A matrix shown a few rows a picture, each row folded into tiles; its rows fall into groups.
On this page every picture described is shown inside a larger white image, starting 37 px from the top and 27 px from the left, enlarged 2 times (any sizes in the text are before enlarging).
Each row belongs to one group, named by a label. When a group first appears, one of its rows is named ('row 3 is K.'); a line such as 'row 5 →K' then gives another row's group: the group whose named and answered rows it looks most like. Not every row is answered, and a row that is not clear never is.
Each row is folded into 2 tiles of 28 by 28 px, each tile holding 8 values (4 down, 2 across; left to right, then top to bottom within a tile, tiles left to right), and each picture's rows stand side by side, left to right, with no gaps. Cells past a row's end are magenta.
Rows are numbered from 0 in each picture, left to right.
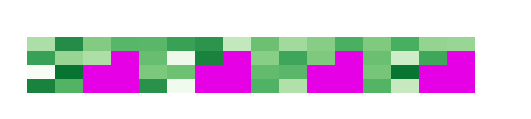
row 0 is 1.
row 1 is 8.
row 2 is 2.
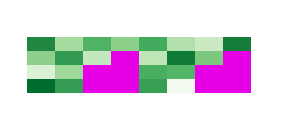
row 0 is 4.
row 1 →2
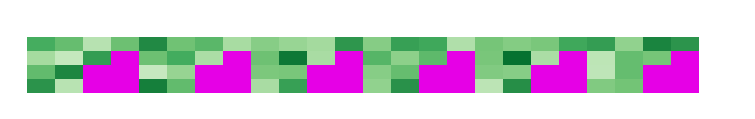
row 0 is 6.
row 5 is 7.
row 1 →4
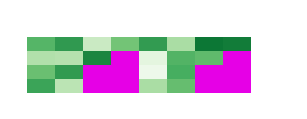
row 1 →7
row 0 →6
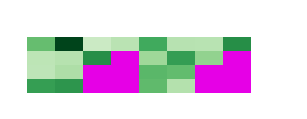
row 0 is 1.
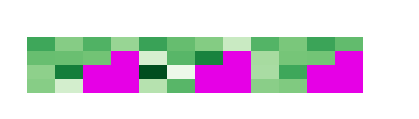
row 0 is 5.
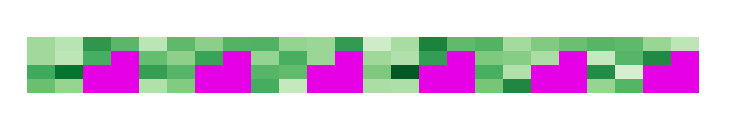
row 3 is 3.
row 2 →2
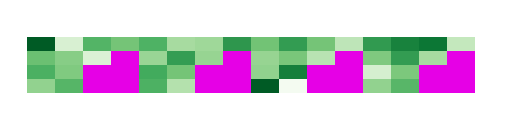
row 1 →2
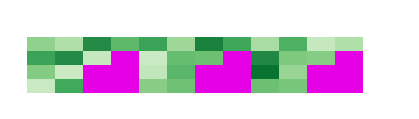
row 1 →7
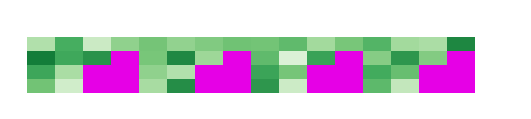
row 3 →2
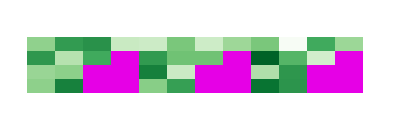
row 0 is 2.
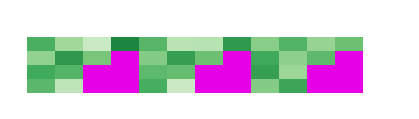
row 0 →2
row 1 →2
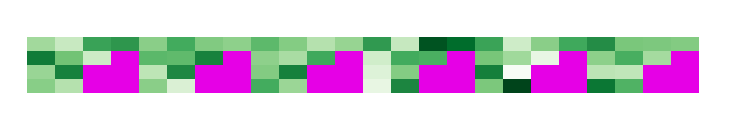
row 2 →6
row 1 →5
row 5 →4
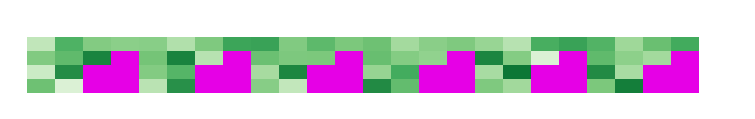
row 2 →5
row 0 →5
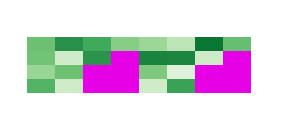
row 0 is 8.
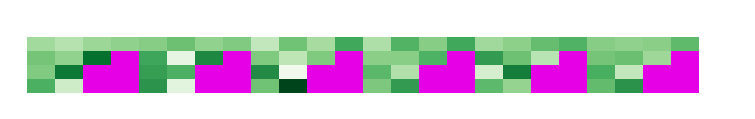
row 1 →8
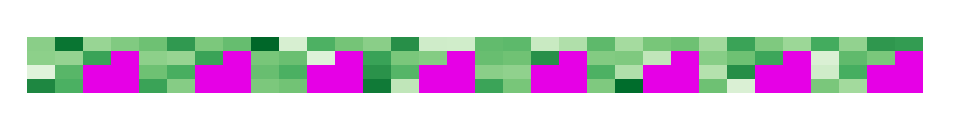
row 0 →1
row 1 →6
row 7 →7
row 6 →5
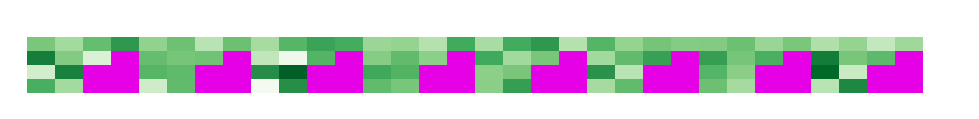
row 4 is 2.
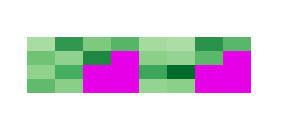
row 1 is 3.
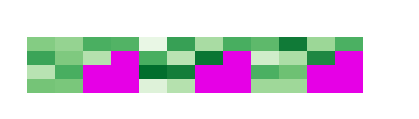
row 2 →6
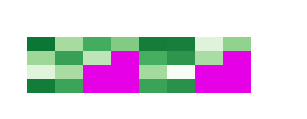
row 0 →4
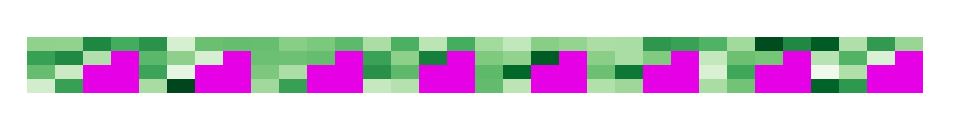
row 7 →4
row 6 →7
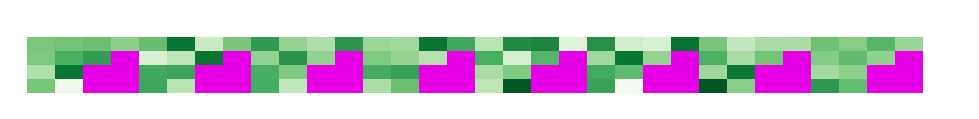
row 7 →4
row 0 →5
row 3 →3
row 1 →6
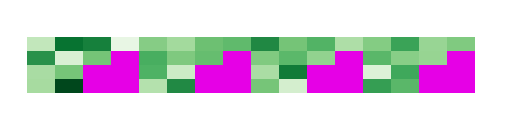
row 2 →5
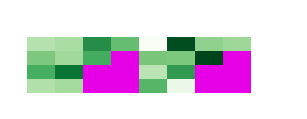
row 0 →3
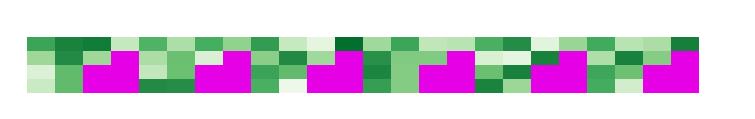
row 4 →6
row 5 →2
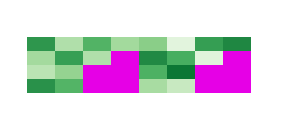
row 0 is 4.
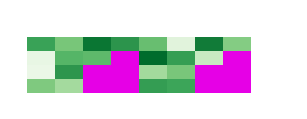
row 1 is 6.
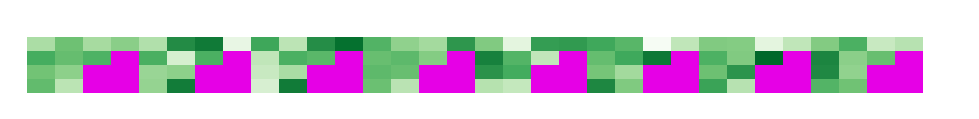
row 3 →2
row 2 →7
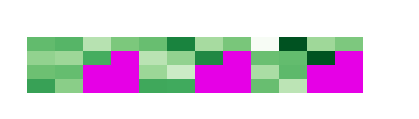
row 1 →1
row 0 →6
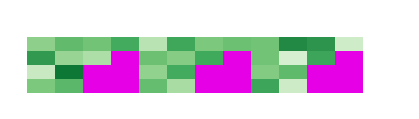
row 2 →8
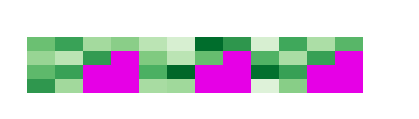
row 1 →3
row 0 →6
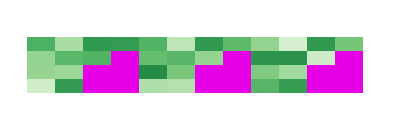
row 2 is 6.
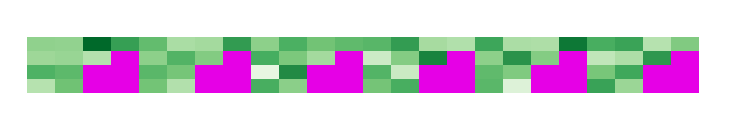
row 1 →2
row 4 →2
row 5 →6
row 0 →3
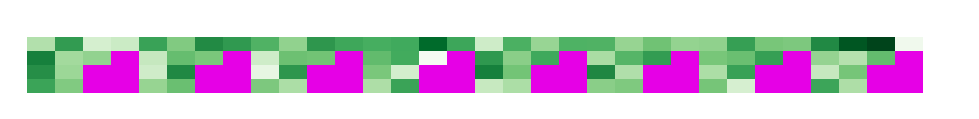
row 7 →8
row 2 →7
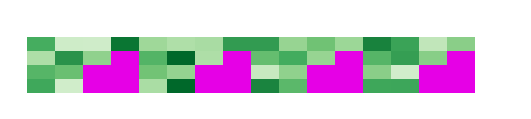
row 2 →4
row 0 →2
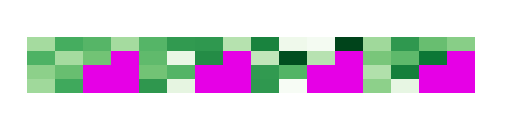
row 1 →8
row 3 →5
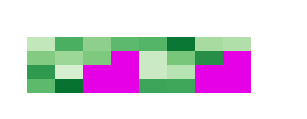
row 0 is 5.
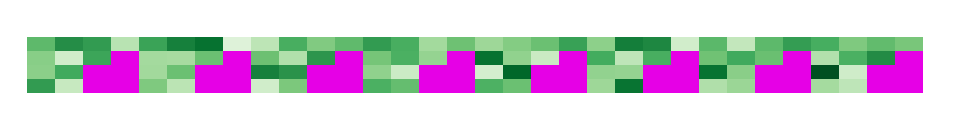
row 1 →8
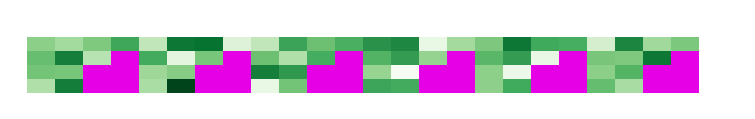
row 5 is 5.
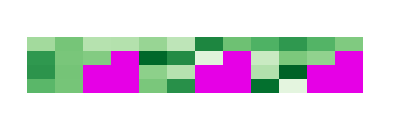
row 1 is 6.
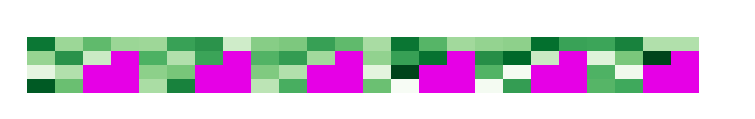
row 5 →1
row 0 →4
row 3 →5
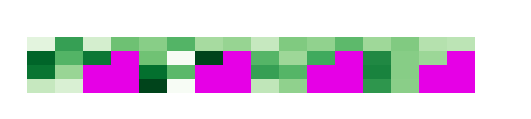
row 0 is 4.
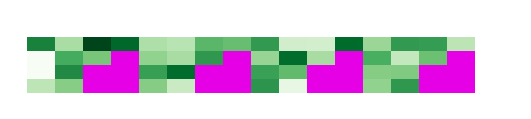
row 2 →2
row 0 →7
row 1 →3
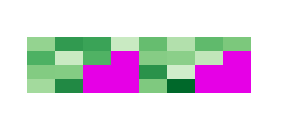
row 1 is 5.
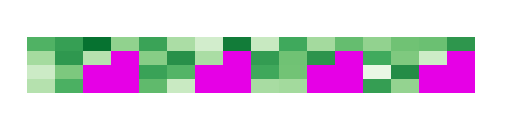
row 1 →2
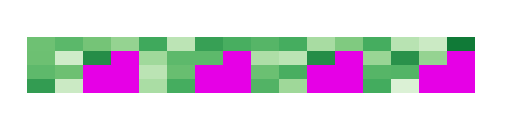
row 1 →7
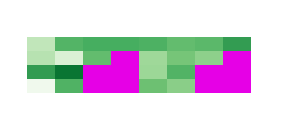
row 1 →7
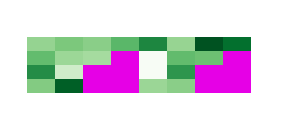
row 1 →7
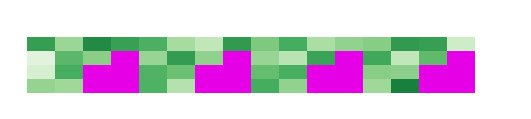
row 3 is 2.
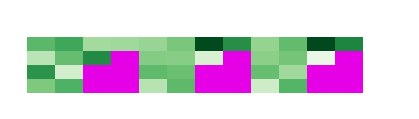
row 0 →1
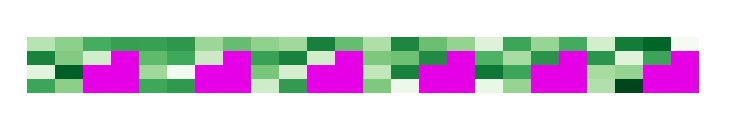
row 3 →5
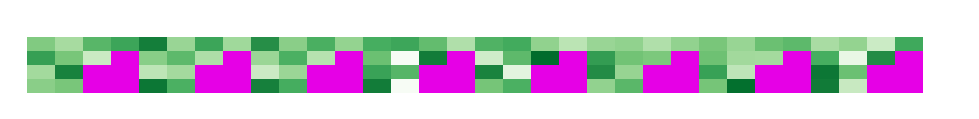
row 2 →4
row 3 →8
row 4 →1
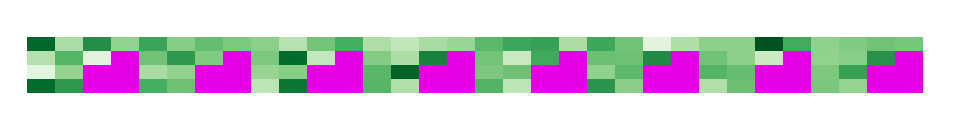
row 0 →4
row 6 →3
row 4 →8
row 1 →4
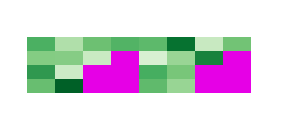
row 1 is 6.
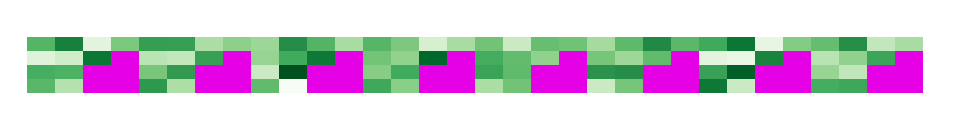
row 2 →5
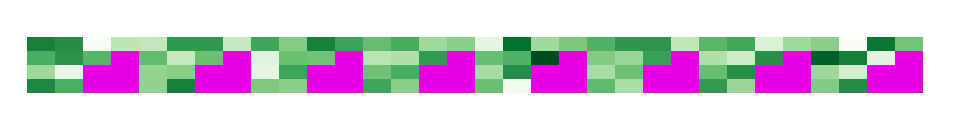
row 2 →7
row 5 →8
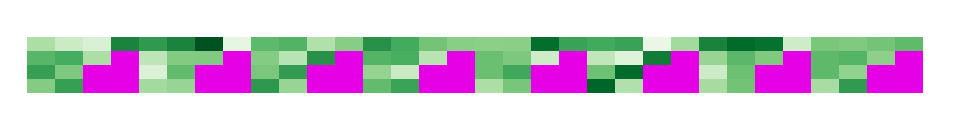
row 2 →6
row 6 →8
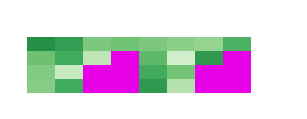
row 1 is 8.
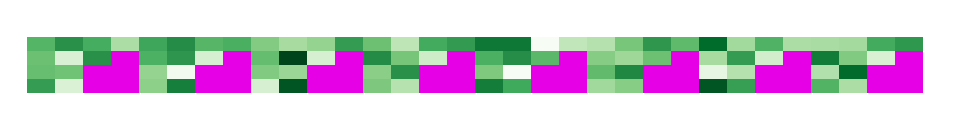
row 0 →8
